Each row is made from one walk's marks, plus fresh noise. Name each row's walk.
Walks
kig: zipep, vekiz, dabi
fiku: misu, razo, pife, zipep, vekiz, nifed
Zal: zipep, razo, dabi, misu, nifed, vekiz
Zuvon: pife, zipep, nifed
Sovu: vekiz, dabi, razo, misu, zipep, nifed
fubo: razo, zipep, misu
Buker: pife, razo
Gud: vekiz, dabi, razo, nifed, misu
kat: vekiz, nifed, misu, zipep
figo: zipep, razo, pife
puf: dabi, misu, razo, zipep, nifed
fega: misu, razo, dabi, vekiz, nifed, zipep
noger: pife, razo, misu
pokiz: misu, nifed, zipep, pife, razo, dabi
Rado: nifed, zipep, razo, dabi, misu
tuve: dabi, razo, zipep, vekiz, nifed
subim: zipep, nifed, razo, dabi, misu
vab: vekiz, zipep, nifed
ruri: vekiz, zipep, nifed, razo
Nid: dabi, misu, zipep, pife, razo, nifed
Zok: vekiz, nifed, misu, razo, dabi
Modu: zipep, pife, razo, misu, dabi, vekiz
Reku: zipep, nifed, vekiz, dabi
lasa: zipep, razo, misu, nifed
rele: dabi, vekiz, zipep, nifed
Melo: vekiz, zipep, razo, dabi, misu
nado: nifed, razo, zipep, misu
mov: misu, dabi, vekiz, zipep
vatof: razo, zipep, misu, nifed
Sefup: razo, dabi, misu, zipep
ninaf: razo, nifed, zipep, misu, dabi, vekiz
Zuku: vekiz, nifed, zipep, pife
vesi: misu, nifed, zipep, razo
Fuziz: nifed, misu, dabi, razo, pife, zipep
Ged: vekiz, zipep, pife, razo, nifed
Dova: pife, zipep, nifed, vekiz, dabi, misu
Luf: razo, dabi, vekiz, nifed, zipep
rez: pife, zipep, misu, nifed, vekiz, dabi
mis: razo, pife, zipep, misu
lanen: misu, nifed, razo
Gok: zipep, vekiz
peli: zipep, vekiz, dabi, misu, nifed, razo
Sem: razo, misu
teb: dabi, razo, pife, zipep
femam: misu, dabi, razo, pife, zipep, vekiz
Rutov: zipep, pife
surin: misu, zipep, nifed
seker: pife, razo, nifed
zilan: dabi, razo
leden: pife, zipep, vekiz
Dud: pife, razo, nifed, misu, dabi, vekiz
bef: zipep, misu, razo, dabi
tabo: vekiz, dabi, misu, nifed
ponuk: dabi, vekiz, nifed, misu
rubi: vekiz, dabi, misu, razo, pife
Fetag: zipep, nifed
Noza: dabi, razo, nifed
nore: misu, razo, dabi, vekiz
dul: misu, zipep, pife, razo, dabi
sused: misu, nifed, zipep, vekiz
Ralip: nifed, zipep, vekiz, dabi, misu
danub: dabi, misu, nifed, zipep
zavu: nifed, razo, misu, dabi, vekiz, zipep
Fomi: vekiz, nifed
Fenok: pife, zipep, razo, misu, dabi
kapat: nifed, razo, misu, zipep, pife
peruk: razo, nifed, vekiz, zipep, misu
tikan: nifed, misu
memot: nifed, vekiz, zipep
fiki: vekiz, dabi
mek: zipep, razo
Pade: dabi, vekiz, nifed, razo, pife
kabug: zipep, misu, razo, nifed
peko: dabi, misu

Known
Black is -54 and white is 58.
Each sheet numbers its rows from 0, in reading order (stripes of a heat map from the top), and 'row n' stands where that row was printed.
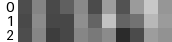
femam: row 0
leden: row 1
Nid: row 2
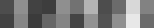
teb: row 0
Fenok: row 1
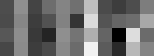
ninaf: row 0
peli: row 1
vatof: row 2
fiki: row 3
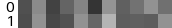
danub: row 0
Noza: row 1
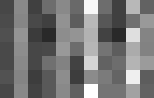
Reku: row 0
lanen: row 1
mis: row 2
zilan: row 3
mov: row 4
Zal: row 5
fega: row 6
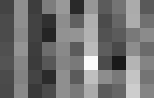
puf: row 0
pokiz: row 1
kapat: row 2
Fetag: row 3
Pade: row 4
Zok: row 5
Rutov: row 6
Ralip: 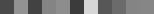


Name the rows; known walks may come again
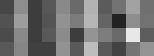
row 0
Zuvon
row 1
surin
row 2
Zal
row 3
lanen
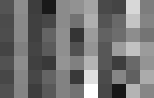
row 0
dul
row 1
Rutov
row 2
danub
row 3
femam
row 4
kabug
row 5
zavu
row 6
Pade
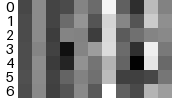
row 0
fiki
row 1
memot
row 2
Ralip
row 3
rez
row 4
vatof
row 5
ninaf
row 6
kig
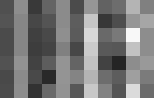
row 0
peko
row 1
Ged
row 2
fiku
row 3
tabo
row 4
seker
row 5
bef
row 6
tuve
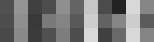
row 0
Buker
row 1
Dova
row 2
rubi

